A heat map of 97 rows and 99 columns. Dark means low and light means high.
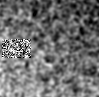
Odd rows or columns: none. Stripes: none. Roughest part: middle left. Odd patch: rougher, in the middle left. Slope: up to the bottom left. Mirror symmetry: none. Grain: blotchy.
